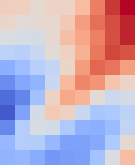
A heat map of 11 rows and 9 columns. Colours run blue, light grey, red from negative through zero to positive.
Grain: diagonal, up to the right. Mirror symmetry: none. Slope: up to the top right. Ninth with the highest average: top right.
